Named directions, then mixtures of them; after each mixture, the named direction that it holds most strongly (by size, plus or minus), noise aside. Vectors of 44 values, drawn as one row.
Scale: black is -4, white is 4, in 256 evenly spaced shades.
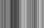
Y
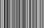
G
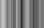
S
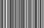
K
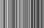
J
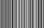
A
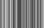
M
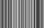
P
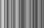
S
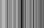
S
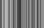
M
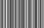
K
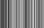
S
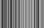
P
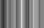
S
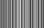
A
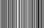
A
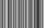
P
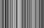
M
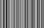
K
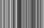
M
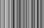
M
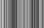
J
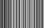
P
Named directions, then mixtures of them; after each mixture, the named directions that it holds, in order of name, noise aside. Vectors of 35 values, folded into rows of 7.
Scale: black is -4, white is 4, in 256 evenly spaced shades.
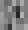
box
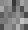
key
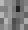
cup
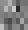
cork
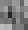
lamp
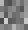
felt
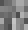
box, cup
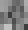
cup, key, lamp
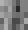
cup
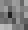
lamp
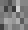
cork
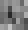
lamp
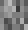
cork, felt, lamp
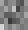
cork, felt, lamp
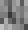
felt, lamp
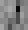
box, cork, cup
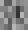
box, felt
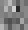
cork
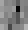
box, cork, cup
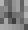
felt, lamp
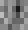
box, cup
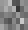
cork, key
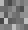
felt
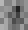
box, cup, lamp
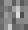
box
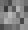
cork, key, lamp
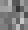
box, cork, key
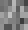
key, lamp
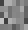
felt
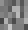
box, felt
